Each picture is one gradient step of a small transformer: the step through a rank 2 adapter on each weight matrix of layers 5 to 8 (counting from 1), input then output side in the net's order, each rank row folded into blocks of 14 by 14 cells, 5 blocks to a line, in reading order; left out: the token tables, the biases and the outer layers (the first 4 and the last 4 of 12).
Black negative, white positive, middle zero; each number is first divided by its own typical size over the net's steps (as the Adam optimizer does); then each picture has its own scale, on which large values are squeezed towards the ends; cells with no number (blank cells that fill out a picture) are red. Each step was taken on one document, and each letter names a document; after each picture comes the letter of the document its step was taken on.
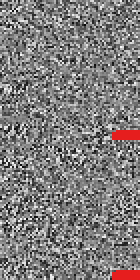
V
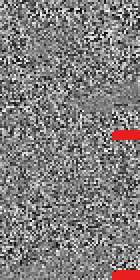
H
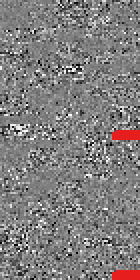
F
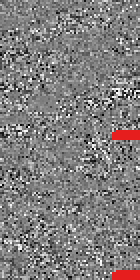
F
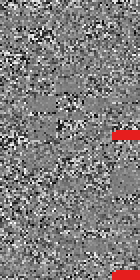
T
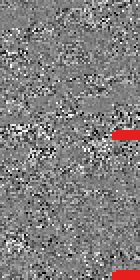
F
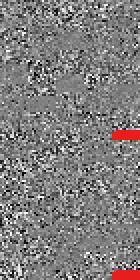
T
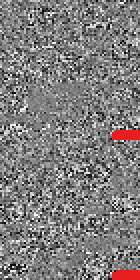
T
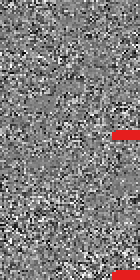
T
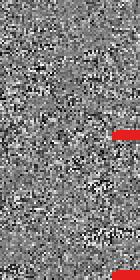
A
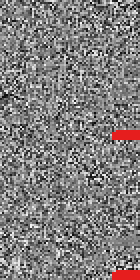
H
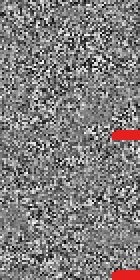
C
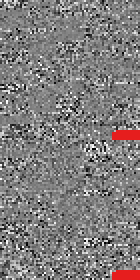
F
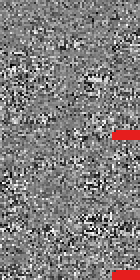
A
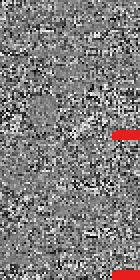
A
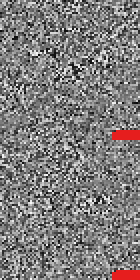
H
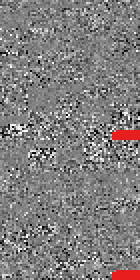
F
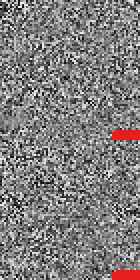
V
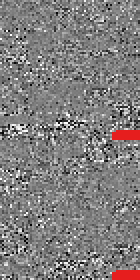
F
